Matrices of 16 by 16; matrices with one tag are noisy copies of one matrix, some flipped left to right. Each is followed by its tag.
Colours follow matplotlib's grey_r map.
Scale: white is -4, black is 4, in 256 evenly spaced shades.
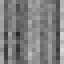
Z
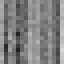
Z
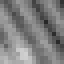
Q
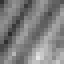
Q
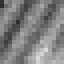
Q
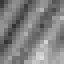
Q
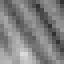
Q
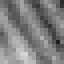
Q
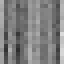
Z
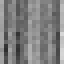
Z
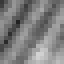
Q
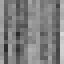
Z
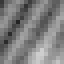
Q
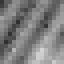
Q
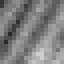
Q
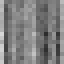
Z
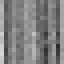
Z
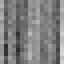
Z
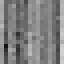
Z
